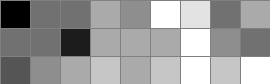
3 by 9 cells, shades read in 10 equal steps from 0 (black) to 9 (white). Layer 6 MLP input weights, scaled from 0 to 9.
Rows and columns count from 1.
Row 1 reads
0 4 4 6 5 9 8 4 6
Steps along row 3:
up up up down up up down up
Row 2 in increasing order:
1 4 4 4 5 6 6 6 9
